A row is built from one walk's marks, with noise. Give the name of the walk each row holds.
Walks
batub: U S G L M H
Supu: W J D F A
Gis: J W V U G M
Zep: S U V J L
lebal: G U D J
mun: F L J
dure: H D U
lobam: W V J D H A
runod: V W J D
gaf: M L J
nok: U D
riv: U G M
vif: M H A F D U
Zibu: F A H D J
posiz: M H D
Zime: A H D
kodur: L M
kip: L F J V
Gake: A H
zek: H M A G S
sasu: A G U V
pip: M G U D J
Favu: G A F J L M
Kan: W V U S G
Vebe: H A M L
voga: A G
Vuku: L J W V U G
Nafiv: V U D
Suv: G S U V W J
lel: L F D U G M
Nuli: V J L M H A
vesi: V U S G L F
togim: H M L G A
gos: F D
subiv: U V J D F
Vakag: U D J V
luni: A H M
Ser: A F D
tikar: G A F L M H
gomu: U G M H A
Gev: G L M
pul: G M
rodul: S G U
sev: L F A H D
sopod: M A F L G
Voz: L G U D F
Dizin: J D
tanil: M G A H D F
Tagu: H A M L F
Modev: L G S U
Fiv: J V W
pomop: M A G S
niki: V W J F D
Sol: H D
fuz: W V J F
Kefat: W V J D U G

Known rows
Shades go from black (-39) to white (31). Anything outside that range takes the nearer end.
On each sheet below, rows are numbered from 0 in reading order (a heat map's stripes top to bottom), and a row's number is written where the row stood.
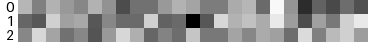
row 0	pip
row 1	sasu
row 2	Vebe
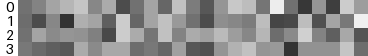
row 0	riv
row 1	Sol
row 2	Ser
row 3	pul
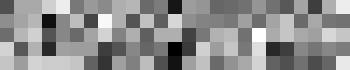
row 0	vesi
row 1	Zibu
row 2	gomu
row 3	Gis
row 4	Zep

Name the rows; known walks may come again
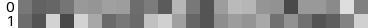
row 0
pul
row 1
dure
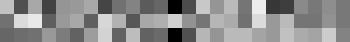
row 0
Gis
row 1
vif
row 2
voga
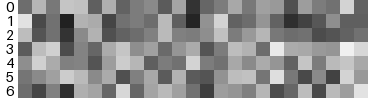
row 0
Gev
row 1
niki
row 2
Dizin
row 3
gomu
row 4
Vebe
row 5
riv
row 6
Sol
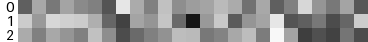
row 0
Ser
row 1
Zep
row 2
pip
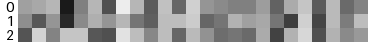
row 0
Zibu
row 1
posiz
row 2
sev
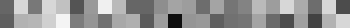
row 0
sopod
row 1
vesi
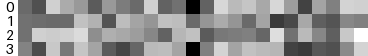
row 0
sasu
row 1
gos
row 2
batub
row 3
Nafiv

